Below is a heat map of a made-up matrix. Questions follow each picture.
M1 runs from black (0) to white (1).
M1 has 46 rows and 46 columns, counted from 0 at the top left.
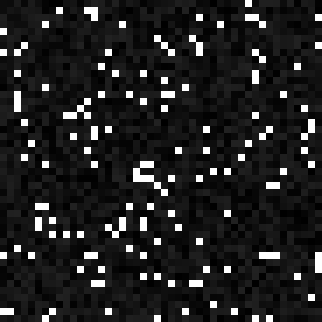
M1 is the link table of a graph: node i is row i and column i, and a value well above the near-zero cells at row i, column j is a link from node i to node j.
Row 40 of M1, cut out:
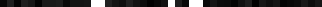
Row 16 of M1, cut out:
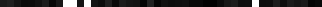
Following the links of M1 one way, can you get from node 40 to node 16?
yes
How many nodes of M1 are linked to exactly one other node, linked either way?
0
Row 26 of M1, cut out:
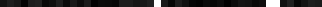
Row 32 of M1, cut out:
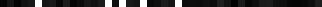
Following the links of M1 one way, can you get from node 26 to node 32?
yes
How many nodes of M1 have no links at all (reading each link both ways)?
1
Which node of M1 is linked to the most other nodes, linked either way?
node 36
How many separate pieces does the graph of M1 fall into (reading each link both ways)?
2
